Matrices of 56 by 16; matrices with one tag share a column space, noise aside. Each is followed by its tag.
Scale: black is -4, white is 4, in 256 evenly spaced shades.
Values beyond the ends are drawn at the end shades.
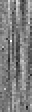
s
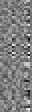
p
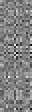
p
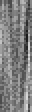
s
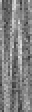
s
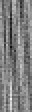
s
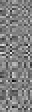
p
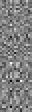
p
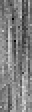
s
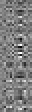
p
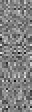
p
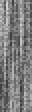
s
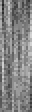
s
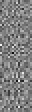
p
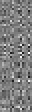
p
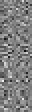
p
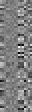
p
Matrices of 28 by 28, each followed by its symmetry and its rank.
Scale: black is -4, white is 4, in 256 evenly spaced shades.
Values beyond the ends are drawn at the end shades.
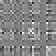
symmetric, rank three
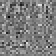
neither, rank five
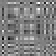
antisymmetric, rank two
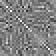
symmetric, rank five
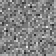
symmetric, full rank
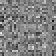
neither, rank five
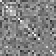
symmetric, rank five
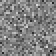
symmetric, full rank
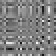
antisymmetric, rank two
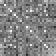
symmetric, rank five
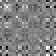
symmetric, rank three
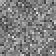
symmetric, full rank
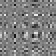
antisymmetric, rank two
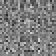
neither, rank five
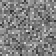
symmetric, full rank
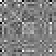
symmetric, rank three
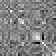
symmetric, rank five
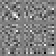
symmetric, rank three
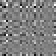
antisymmetric, rank two
